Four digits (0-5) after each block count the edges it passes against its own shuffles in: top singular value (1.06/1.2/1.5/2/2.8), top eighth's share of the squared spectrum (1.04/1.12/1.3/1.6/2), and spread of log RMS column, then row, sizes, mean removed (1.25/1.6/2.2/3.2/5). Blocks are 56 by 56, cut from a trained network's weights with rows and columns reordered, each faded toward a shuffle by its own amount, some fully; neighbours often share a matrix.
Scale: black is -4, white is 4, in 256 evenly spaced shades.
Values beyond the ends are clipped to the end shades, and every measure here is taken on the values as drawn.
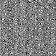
2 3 0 2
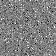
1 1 0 1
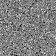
0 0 0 0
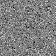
2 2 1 0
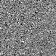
2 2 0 0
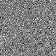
2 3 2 1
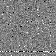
3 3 0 1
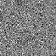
2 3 1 1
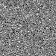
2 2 0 0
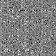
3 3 1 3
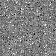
0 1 0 0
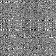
3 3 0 3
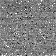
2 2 1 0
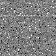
1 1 1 0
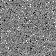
0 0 0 0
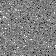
0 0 0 0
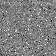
0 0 0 0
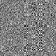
4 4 3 2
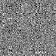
3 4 2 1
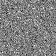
1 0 0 0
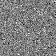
0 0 0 0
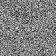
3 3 0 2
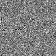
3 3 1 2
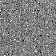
1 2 0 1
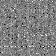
2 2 0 1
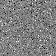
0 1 0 0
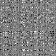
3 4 1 3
